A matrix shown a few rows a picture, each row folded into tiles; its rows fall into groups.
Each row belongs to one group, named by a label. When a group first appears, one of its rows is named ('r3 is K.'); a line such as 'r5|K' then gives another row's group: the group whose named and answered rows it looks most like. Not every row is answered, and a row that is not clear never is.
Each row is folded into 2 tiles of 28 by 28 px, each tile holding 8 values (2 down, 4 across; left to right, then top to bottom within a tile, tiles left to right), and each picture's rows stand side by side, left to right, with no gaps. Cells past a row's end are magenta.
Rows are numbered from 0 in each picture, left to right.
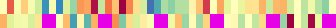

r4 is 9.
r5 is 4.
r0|9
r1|9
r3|9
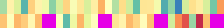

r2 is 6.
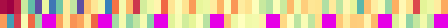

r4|9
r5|9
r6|6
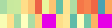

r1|9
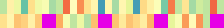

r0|6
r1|9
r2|6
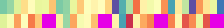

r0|4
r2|4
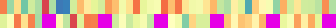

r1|4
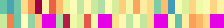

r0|9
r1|4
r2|9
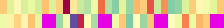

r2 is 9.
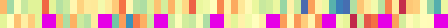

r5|6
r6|4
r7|9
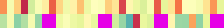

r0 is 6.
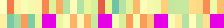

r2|4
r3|9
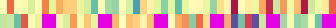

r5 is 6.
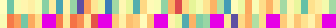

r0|4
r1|6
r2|6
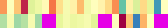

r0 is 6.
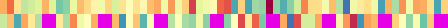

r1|4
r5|4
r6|4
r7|9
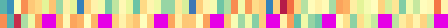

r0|4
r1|6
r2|6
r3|6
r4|9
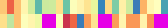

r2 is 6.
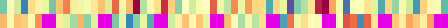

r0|6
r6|4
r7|6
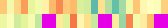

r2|4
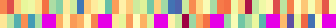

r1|6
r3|4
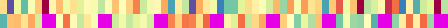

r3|6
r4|4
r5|9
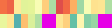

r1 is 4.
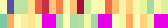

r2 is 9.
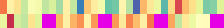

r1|6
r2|6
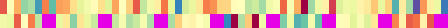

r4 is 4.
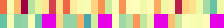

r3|9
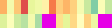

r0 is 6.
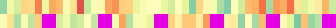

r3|6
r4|9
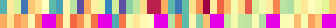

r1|6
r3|9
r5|4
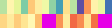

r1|6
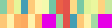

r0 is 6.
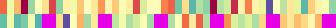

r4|9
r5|6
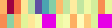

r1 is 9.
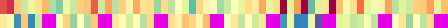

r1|9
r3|6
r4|9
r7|9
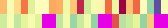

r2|9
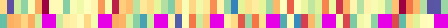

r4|4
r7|9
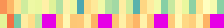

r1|6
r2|6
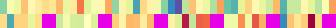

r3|4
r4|4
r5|4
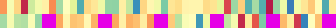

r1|6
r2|6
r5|4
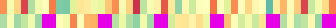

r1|4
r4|9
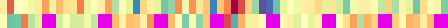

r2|6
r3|9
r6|4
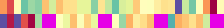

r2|4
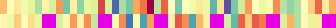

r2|9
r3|4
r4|4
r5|9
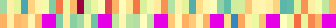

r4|4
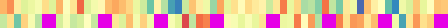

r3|4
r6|6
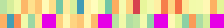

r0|4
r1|6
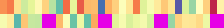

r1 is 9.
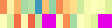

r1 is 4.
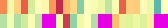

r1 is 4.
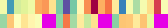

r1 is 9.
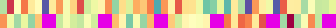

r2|9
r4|6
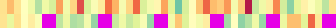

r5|4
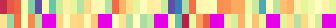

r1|6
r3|4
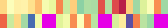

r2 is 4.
